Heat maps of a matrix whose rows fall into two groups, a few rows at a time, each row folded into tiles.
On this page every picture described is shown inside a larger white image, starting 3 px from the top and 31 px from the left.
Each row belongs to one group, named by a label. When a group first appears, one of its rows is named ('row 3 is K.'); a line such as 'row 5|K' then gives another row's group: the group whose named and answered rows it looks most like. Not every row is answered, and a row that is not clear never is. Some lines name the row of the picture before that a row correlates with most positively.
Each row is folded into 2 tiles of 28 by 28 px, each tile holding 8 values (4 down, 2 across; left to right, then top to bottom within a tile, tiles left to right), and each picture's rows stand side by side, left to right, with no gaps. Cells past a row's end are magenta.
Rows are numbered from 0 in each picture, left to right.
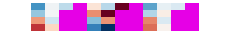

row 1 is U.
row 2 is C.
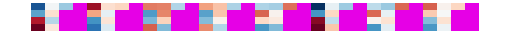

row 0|C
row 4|U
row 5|C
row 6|U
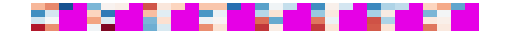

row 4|C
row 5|C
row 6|C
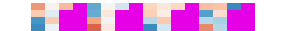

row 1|C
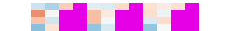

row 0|U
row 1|U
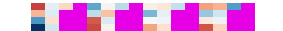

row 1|C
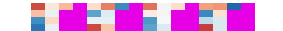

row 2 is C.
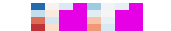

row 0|C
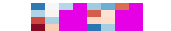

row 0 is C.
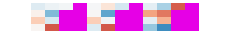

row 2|U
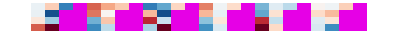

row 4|C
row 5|U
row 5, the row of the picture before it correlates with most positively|2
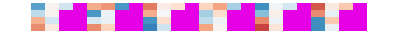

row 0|C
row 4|C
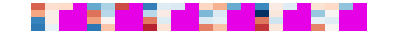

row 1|U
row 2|C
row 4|C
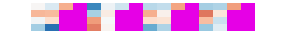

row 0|U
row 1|C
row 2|U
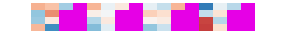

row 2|U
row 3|C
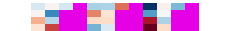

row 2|C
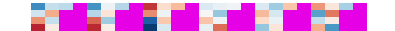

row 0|C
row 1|C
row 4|U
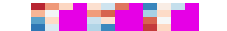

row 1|U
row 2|C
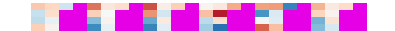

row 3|U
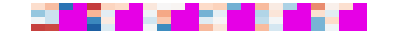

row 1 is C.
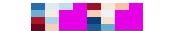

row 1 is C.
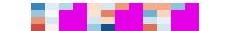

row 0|C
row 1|U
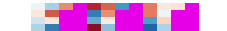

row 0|U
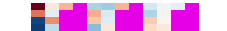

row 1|U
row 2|C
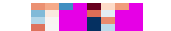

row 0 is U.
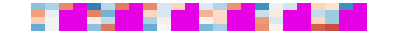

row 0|U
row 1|U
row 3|U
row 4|C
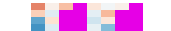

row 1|U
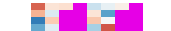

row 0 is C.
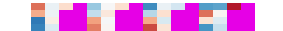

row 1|C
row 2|C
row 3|U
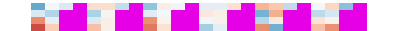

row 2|C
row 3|U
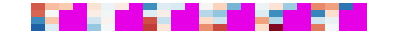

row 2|C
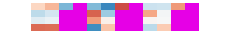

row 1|U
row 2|U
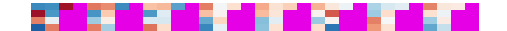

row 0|U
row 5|U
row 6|C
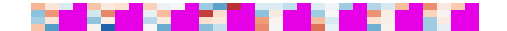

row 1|U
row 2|U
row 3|U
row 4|C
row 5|C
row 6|U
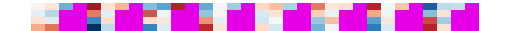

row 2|U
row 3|C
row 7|C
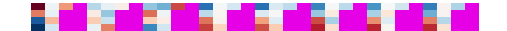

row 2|U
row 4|C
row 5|C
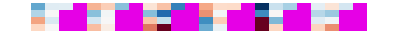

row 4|C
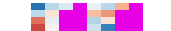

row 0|C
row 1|U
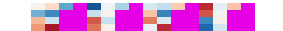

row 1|C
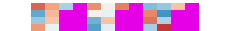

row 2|U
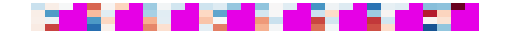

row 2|C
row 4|C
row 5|C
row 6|C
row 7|U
